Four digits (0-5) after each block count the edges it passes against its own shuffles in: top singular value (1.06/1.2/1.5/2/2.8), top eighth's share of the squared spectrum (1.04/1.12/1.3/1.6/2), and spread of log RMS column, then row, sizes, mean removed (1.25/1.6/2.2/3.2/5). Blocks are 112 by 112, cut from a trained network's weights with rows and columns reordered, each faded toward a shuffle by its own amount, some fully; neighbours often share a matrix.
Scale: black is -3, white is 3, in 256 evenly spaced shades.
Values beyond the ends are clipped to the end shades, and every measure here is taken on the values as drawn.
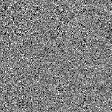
3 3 2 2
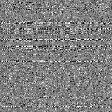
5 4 0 4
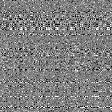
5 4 1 4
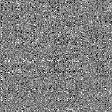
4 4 3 2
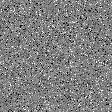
0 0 0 0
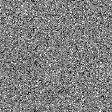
2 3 2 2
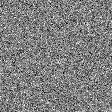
0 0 0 0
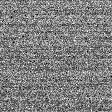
3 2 0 0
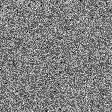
0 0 0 0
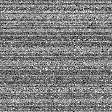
5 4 1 1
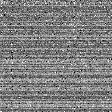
5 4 1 1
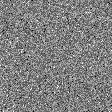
0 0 0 0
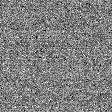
1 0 0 0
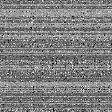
5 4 2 2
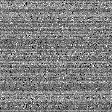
4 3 1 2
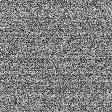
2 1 0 0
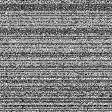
5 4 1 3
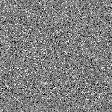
3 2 0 2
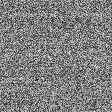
1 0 0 0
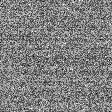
2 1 0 0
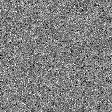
1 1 0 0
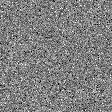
0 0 0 0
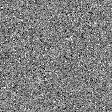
1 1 0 0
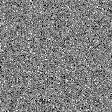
2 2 0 1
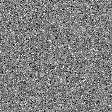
1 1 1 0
